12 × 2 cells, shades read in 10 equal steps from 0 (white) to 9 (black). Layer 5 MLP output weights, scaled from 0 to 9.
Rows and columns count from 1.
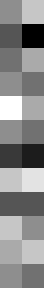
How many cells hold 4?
5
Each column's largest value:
7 9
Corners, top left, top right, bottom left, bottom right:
4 2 4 5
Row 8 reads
2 1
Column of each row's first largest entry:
1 2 1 2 2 2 2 1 1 2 1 2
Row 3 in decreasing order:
5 3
